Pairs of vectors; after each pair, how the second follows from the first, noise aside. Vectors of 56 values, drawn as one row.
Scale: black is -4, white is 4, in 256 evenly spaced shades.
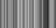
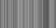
shrunk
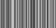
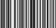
scaled up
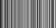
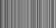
shrunk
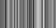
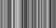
reversed
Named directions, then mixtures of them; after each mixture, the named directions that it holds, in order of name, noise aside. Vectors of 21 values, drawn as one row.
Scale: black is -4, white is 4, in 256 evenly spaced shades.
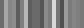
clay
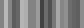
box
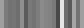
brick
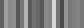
clay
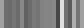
brick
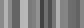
box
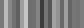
box, clay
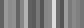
clay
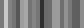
box, clay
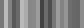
box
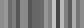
brick, clay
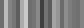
box, clay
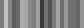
box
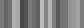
box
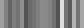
brick
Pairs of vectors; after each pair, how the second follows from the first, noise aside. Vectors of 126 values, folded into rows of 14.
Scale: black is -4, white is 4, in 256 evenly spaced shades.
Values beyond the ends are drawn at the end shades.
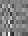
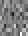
shuffled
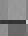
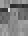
wrapped around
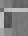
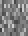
shuffled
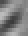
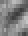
reversed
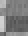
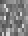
shuffled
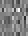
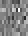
sign-scrambled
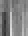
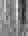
reversed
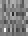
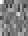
shuffled
